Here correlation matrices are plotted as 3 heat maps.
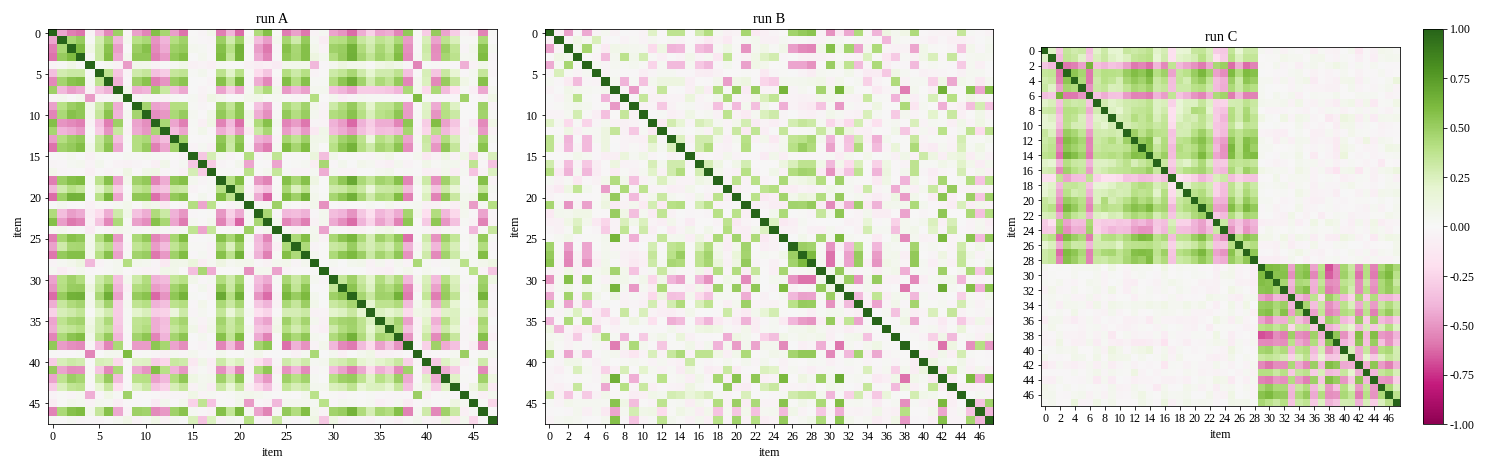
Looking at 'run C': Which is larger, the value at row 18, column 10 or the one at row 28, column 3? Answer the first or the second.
the second
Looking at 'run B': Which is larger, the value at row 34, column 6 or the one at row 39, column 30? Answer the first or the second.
the first
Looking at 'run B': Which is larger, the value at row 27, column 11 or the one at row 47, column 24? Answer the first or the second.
the first
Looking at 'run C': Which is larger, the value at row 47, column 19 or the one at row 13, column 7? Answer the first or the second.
the second
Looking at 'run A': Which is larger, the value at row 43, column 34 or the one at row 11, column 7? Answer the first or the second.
the second
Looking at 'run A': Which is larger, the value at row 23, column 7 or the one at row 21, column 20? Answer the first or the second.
the first
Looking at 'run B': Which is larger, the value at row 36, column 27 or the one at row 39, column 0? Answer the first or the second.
the second
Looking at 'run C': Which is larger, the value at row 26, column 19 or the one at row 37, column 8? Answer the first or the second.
the first
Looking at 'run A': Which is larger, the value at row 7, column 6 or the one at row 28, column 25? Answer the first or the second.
the second
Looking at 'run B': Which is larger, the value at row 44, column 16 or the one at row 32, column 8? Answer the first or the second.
the first
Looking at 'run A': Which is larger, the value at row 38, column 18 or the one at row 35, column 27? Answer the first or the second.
the second
